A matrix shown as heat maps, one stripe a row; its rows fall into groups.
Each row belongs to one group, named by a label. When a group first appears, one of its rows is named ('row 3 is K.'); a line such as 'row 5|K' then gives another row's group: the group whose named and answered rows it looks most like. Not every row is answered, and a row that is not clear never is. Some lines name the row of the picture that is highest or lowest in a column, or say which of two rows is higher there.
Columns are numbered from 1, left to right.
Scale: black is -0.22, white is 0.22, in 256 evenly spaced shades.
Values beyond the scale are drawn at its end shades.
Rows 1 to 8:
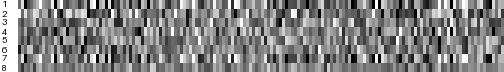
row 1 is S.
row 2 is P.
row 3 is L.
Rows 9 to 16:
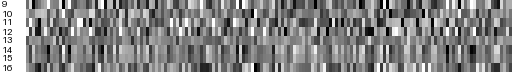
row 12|P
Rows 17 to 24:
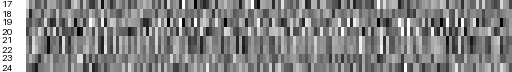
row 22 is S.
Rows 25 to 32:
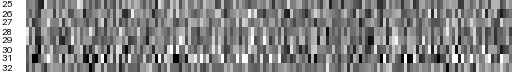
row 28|P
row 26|L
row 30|L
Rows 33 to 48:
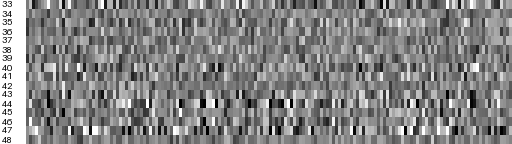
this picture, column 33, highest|44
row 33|S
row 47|S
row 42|P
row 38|L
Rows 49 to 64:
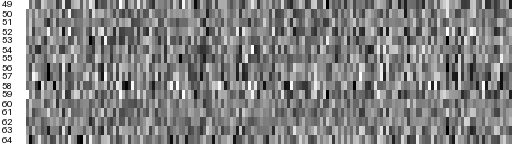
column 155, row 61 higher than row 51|Yes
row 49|P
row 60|L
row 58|L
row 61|S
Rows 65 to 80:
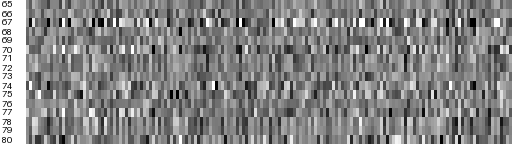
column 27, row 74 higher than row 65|No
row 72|S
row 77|P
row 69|L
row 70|P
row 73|P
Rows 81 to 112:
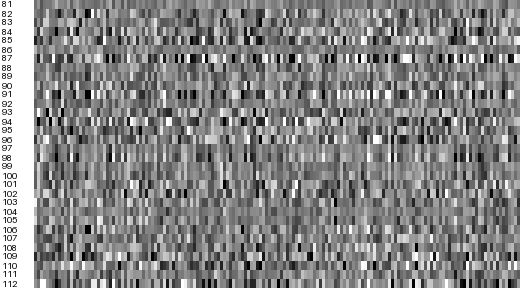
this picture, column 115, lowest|87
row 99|L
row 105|P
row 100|L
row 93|L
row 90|S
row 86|P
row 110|P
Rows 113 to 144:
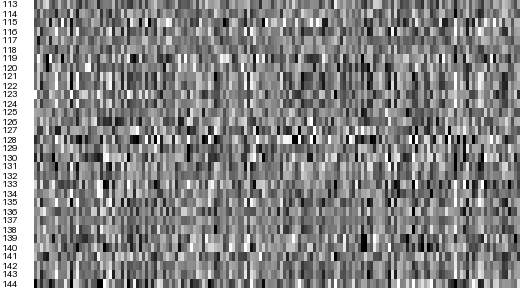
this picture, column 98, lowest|115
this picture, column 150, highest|133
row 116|S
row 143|S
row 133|P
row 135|S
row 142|S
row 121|S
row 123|P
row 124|S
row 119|L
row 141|P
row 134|P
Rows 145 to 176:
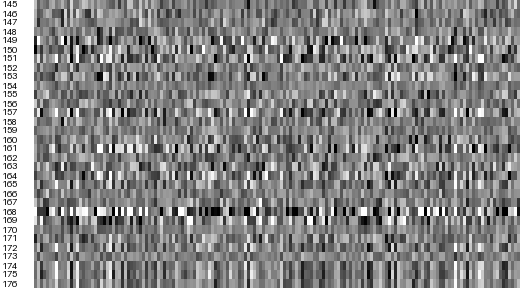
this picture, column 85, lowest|168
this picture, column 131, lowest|168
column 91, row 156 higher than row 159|No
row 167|P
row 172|S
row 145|P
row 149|L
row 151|S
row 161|P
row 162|P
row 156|P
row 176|S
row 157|S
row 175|S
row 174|S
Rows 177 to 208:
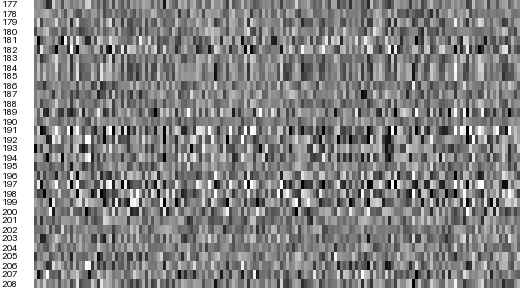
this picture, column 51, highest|194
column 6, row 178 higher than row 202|Yes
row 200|L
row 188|S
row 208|S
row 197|S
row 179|S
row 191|S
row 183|S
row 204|P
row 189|P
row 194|L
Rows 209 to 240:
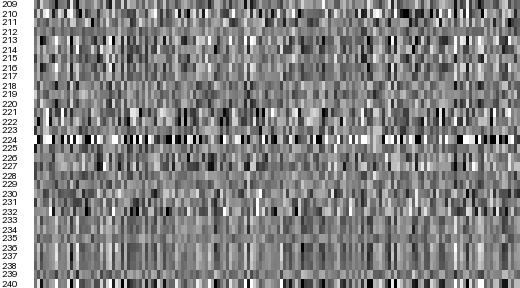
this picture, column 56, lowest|224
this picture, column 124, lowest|210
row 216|S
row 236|S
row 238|S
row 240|S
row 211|L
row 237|S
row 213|S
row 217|S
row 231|L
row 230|P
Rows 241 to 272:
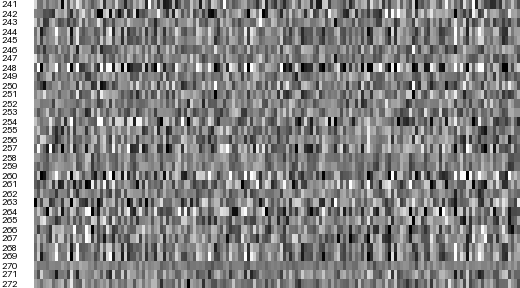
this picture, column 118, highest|242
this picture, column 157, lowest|248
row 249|L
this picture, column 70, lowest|261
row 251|S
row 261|L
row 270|P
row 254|P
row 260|S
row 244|S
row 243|P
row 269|S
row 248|S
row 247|P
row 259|L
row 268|S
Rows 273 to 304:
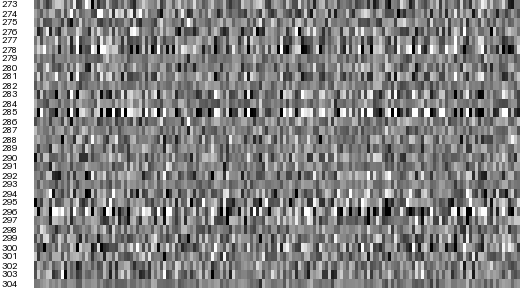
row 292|L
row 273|L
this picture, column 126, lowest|296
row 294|L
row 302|L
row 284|P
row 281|S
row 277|S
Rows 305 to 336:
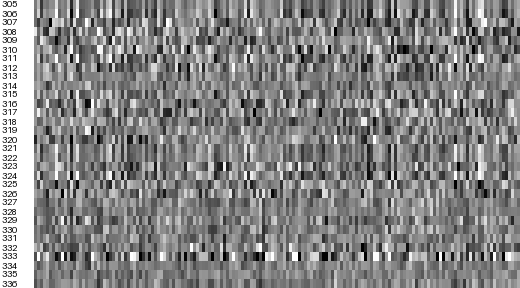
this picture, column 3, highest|309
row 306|S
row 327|P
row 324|S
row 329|L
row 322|S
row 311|S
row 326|L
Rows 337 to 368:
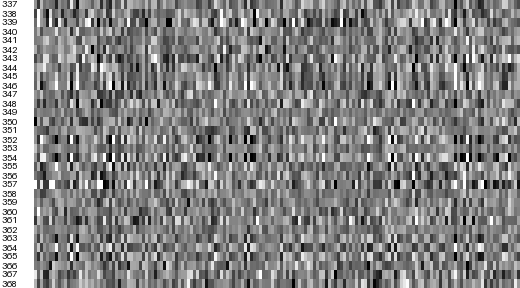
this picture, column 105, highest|344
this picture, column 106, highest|361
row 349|L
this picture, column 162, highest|343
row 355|S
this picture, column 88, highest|366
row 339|L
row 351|P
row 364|S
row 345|S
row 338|L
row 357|P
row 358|S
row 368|P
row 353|P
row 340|S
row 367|P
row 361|L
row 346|S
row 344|S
